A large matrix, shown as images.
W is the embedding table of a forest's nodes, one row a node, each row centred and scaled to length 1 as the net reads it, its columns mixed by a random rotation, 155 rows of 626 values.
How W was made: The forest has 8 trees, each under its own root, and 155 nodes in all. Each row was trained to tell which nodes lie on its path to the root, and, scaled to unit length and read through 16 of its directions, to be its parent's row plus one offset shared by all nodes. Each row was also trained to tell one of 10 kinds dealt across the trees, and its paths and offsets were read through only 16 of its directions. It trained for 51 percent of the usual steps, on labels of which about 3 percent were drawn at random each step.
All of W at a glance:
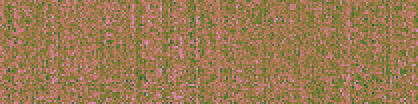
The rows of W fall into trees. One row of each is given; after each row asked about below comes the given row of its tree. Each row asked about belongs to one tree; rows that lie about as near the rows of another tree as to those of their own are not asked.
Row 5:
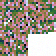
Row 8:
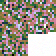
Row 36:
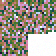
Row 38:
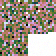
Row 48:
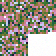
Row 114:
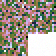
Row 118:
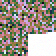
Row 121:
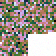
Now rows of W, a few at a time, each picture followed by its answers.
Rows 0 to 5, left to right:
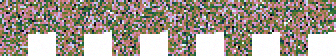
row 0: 121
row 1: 118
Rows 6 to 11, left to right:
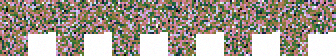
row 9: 114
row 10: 5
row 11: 114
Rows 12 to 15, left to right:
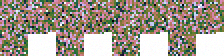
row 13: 114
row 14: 114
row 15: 121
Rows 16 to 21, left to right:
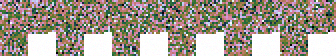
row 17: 38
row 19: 114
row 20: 5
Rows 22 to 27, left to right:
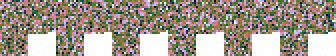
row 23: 114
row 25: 118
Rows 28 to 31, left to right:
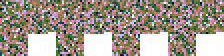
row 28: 8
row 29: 8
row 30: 114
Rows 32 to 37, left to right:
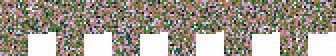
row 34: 48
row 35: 114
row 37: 114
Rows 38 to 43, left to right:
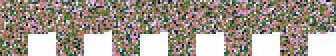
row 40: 48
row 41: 8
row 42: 121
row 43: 114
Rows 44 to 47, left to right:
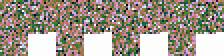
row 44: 114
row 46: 48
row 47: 114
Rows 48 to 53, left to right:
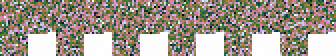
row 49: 121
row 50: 118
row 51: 114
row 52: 114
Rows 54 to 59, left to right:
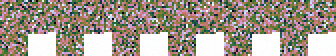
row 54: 38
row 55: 8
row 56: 121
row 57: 38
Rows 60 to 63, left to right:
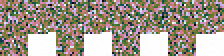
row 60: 38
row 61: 118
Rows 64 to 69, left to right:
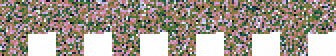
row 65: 114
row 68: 118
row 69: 114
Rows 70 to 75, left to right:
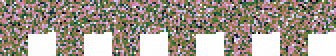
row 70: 48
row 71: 121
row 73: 121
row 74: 38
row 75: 38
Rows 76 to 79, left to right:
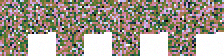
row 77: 121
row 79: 38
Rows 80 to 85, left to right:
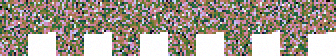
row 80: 118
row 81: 38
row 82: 8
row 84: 118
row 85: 118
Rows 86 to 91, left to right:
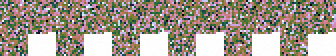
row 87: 121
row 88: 48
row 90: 5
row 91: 8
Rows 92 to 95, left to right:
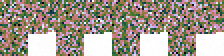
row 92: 48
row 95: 48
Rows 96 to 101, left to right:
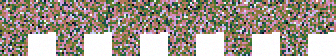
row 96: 121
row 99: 5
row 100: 118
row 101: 8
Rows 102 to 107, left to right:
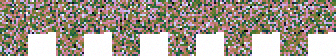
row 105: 5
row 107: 121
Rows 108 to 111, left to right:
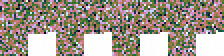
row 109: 121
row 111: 114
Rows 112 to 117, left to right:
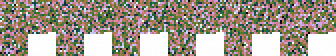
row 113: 121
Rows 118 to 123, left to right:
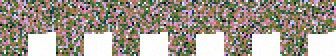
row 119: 114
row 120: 36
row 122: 121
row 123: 118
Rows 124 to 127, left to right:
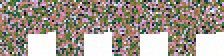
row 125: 8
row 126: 36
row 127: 38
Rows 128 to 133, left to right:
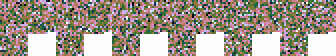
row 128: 114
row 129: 5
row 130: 38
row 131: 121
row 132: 5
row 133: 5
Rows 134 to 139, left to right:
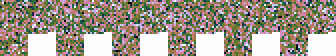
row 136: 8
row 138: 121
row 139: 38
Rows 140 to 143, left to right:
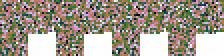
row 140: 8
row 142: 8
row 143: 114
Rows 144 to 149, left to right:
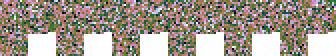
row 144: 121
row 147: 36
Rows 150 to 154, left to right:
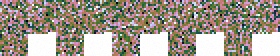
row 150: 121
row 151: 5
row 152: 5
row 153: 121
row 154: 121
